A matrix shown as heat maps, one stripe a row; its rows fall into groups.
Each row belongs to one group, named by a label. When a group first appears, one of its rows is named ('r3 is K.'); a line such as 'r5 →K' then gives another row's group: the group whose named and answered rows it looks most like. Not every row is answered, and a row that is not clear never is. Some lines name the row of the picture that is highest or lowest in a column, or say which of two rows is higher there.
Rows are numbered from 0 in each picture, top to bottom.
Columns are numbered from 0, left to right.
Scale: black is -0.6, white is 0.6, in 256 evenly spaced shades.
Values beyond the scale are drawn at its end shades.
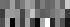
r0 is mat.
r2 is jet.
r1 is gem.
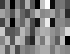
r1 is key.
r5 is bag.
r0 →jet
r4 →key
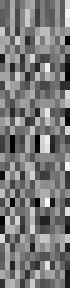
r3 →bag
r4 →key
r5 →bag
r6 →gem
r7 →jet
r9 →gem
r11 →bag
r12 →jet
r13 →key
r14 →mat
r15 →jet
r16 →jet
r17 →bag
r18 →mat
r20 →key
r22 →jet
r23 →mat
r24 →gem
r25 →gem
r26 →bag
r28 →gem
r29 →jet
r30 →key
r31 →gem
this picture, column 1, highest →24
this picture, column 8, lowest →24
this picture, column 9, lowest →24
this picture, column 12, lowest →9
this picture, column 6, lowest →27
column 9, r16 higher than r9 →Yes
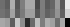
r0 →mat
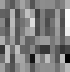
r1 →mat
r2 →mat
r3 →mat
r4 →bag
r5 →gem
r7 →bag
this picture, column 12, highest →6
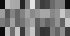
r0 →gem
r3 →gem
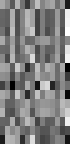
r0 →key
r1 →mat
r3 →mat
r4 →bag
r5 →mat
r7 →key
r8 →key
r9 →jet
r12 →bag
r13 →mat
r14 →gem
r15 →gem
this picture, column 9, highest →9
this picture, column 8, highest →9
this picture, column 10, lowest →9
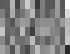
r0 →mat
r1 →mat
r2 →bag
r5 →key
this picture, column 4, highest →3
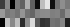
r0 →jet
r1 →bag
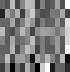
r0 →mat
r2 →mat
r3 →bag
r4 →mat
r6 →key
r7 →jet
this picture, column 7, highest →6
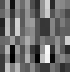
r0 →jet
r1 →jet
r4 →mat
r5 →jet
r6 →jet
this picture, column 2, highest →4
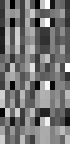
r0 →jet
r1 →gem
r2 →jet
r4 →gem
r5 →gem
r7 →mat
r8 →gem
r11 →bag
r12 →gem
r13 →jet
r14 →bag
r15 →bag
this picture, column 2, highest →7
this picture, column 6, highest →7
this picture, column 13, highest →7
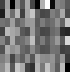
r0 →jet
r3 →gem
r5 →gem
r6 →key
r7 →key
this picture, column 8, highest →0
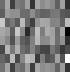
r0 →key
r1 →gem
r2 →bag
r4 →key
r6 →mat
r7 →key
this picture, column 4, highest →2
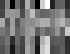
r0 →jet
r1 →gem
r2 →bag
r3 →mat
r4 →jet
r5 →jet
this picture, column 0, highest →2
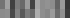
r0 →key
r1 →key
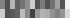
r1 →bag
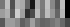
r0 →key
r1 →key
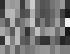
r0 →gem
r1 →gem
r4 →gem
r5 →bag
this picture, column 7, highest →3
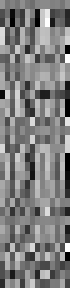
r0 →bag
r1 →jet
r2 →jet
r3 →bag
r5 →key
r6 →mat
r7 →bag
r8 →bag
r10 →gem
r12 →key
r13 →mat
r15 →mat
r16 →bag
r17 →key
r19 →key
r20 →key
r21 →key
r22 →bag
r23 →jet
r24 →bag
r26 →key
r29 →gem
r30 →jet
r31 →gem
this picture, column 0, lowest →10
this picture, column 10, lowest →2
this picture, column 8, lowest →10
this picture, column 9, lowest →10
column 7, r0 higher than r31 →Yes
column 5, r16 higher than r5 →Yes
